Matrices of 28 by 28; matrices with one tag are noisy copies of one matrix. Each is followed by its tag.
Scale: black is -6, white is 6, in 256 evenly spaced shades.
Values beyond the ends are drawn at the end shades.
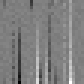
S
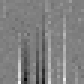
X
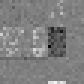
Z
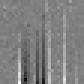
X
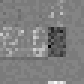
Z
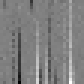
S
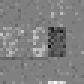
Z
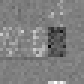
Z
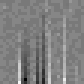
X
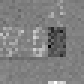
Z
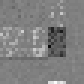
Z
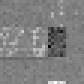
Z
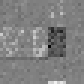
Z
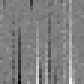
S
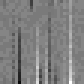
S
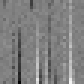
S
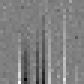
X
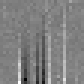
X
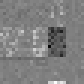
Z
